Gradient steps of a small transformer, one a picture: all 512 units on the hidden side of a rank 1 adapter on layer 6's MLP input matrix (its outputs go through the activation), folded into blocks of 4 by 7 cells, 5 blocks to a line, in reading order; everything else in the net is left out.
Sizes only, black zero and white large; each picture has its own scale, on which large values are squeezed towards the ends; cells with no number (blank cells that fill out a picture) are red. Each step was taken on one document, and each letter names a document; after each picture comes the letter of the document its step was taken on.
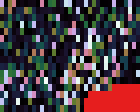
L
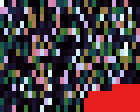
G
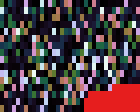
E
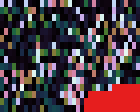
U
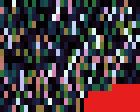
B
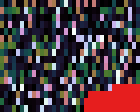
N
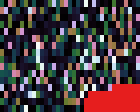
N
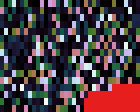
G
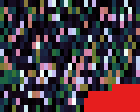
L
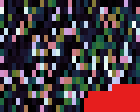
E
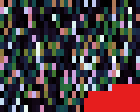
N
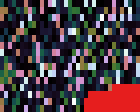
L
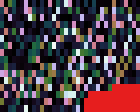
U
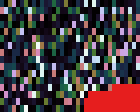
N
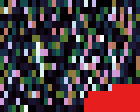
N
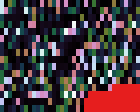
E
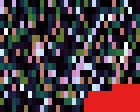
G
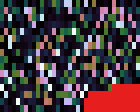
B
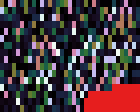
B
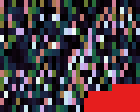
U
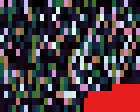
U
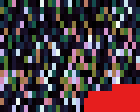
B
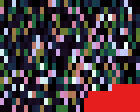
G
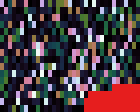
N
